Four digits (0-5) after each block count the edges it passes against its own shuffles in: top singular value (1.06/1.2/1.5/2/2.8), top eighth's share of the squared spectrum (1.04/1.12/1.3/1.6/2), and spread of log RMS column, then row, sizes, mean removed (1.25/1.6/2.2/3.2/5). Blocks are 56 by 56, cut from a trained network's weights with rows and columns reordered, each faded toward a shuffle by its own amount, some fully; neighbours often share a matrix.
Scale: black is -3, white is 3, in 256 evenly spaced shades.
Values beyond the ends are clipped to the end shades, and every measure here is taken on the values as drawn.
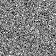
0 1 0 0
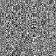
3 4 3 1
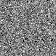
0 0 0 0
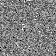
0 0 0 0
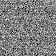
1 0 0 0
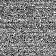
2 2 0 0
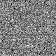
0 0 0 0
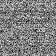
2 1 0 0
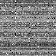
4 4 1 1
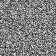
0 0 0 0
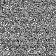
1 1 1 0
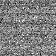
2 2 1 0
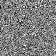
2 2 0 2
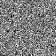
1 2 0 1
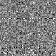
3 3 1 2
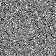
1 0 0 0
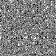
2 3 1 1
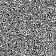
1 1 0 0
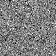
0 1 0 0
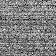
3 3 0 1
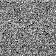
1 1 0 0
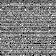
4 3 1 1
